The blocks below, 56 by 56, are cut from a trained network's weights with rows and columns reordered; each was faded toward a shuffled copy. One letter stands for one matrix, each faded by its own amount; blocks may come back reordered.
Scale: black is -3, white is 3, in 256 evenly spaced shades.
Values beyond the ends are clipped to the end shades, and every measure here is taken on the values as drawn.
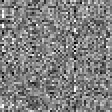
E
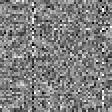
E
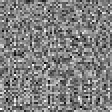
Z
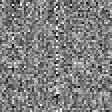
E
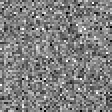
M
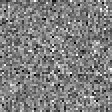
M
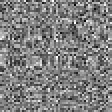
Z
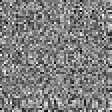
Z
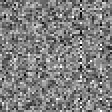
E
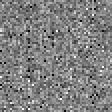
M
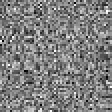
Z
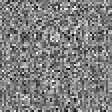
Z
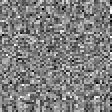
Z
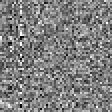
E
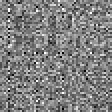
E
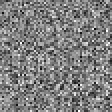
Z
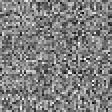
Z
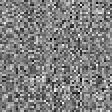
Z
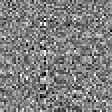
E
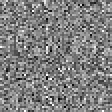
E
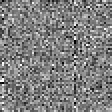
E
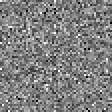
M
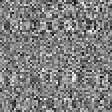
Z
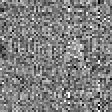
E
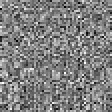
Z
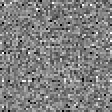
M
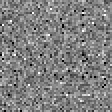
M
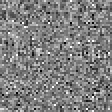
M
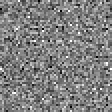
M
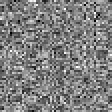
Z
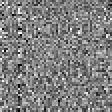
E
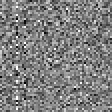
E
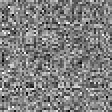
Z
